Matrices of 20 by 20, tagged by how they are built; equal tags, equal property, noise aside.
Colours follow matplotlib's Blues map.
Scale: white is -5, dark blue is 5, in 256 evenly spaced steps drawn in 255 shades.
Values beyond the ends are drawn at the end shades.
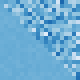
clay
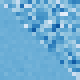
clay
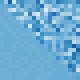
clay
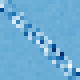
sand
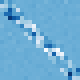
sand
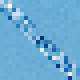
sand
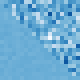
clay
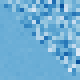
clay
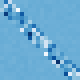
sand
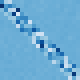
sand
